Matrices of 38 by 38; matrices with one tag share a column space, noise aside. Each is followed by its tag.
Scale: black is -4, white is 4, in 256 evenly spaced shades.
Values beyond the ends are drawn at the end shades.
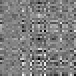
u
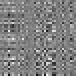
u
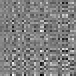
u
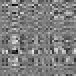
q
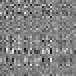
q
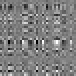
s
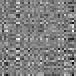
u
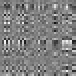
s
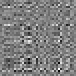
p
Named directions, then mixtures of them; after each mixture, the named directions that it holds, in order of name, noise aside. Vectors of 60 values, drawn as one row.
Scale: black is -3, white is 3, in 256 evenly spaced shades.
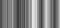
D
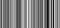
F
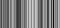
D, F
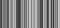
D, F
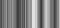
D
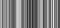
D, F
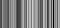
D, F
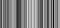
D, F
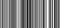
F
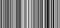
F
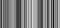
D, F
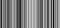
D, F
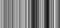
D, F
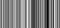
D, F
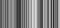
D, F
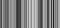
D, F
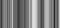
D
